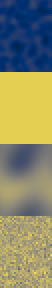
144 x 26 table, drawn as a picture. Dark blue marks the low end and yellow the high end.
It is made of 4 by 1 panels. Panel 1,1: very low, blotchy, faint in contrast. Panel 2,1: very high, flat. Panel 3,1: middling, smooth, strong in contrast. Panel 4,1: high, fine-grained.
